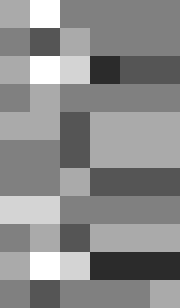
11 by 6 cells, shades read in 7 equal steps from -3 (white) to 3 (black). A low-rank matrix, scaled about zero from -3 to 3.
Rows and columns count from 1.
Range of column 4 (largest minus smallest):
3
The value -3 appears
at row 1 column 2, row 3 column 2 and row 10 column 2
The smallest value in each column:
-2 -3 -2 -1 -1 -1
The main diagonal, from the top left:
-1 1 -2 0 -1 -1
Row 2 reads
0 1 -1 0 0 0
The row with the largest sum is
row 7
